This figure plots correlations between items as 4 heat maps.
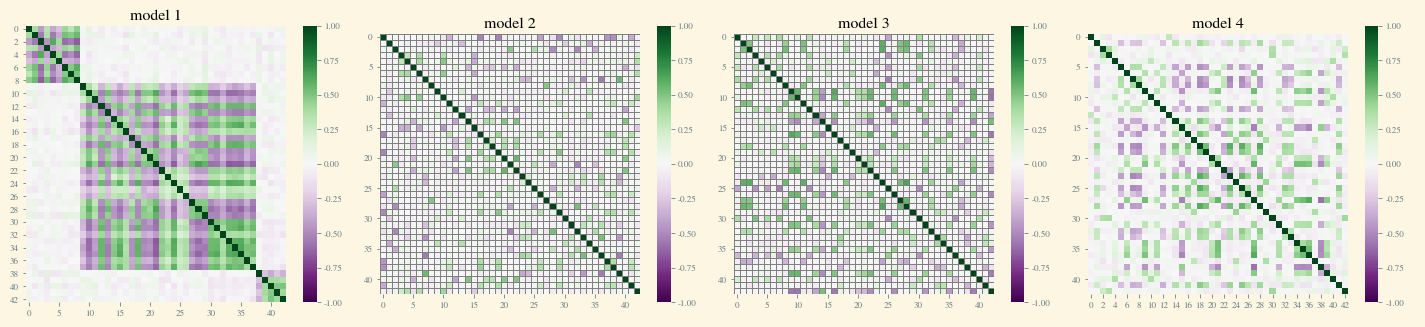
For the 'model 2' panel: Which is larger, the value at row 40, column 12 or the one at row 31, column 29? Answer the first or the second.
the second
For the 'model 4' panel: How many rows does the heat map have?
43
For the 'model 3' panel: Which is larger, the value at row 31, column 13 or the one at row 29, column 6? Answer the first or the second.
the first
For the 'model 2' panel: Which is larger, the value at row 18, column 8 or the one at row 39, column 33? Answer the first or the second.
the first
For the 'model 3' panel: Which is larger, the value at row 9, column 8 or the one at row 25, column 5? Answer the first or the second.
the first
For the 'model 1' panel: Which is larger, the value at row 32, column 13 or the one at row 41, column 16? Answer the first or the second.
the second
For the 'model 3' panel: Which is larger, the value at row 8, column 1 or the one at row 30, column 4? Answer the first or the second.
the first
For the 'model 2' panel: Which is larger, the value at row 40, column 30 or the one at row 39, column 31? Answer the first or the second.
the first
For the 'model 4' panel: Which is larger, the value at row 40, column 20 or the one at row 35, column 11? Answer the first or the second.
the second
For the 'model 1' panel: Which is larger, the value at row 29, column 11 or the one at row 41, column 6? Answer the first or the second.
the first
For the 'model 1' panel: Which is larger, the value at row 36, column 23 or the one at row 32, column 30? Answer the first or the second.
the second
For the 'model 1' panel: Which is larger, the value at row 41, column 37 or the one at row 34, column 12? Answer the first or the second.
the second
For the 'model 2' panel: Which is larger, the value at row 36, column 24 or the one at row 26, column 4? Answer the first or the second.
the first
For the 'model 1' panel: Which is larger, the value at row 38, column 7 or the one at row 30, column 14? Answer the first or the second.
the second
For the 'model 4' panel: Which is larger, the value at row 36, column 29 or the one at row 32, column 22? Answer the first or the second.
the first
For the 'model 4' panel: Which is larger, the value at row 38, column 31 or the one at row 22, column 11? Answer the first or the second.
the second
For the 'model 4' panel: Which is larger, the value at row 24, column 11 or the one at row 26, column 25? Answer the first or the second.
the second
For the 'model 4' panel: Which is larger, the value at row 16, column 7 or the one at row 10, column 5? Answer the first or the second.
the second
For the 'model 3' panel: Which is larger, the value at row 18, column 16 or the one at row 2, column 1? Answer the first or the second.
the second
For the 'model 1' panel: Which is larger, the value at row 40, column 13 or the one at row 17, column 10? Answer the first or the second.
the second
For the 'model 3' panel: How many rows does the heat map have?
43
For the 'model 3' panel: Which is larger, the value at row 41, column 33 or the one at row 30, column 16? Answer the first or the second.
the first
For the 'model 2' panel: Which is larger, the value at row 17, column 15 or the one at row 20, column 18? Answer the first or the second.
the second
